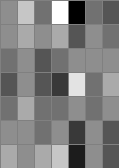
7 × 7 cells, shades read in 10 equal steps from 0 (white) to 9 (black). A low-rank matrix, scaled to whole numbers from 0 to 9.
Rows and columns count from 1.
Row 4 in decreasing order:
7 6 6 5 4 3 1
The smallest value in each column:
3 2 3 0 1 4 3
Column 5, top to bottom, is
9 6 4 1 4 7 8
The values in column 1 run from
3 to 6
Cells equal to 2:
2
